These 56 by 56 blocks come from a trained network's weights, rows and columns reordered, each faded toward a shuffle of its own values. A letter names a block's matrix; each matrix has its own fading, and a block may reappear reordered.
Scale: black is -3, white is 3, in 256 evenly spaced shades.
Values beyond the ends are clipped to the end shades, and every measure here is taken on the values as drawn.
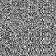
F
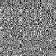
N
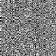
N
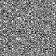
F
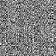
F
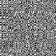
N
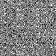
F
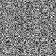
F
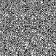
F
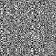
F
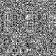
F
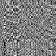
N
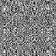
N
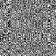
N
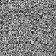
F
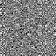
F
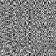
N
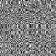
N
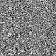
F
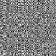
N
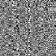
N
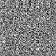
F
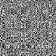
N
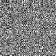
F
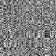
N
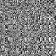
N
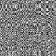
N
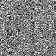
F
